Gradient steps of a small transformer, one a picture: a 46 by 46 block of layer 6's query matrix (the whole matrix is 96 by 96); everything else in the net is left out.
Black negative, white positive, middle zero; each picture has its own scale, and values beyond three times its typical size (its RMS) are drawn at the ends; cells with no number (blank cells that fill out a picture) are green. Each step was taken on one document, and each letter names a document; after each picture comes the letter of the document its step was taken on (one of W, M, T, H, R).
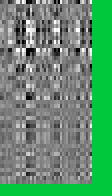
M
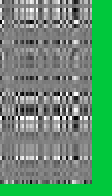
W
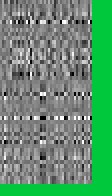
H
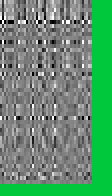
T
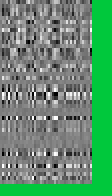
M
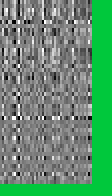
T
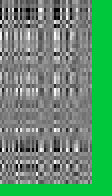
W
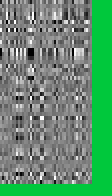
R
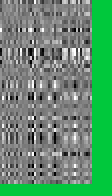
R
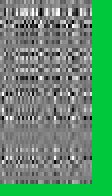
W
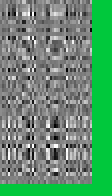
M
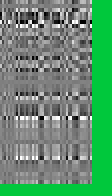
W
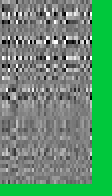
M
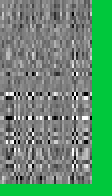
H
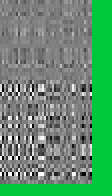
T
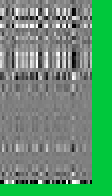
W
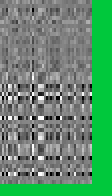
T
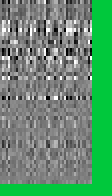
M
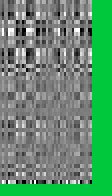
M
